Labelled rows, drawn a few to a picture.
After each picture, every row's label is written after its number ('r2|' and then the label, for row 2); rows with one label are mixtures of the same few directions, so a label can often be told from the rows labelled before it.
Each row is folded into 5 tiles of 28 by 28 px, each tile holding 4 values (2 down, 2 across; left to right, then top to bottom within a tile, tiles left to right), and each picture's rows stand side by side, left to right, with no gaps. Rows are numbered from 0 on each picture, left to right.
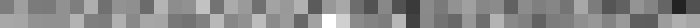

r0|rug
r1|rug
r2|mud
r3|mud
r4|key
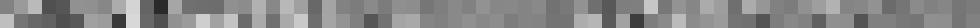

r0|mud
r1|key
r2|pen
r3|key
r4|mud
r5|key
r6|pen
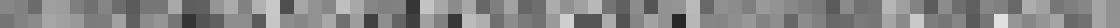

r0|mud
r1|mud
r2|key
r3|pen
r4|mud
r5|key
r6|mud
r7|pen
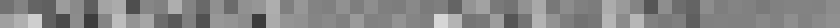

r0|pen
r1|mud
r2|rug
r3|pen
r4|mud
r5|key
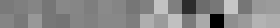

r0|pen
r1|mud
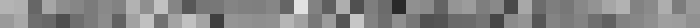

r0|key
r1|mud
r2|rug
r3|rug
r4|rug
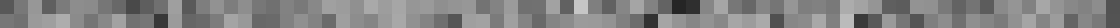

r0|key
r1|pen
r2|rug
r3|pen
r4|key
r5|mud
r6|pen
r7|key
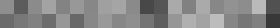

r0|rug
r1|key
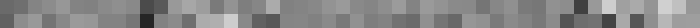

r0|pen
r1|pen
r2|key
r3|pen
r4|rug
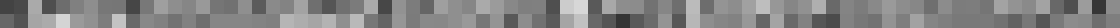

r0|key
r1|rug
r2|rug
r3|key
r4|key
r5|key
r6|mud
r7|rug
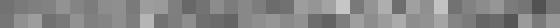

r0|pen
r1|pen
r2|rug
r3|key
